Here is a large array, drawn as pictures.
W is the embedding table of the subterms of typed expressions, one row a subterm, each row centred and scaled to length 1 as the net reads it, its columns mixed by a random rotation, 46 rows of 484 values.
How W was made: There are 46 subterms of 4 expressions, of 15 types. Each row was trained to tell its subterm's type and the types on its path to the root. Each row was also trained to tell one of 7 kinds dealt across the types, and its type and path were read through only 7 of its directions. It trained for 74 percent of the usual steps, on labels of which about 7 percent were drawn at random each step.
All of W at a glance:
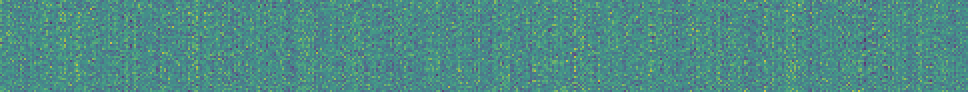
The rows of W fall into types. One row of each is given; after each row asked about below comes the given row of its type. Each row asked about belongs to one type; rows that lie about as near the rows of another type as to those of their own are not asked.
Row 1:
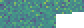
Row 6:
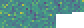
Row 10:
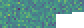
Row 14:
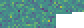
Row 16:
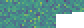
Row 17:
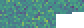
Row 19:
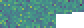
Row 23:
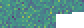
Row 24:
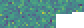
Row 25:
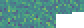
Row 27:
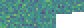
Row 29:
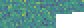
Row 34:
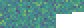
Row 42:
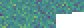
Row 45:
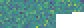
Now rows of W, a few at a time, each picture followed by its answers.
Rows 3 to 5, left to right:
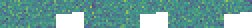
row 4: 45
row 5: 10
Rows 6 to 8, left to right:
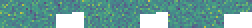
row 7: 1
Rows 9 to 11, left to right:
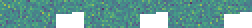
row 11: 14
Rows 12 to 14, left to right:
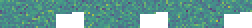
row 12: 17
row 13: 6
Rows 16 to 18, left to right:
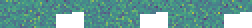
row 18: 1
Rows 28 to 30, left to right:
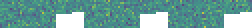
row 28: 24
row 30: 45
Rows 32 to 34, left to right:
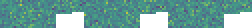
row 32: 23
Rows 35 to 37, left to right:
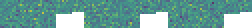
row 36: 27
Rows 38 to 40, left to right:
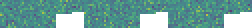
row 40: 23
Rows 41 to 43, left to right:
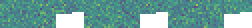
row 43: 34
